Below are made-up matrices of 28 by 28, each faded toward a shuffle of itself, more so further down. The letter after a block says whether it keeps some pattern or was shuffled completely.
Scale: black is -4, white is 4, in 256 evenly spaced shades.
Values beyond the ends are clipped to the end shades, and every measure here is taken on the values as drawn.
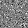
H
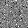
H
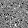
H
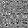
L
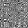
L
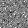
H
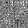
L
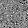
H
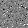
H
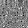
L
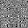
L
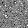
H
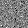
H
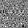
L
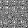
L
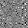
L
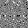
L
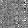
L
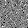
H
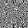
L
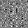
L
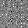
L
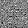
L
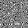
L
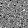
H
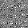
L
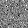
H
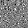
L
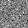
H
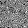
H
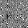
L
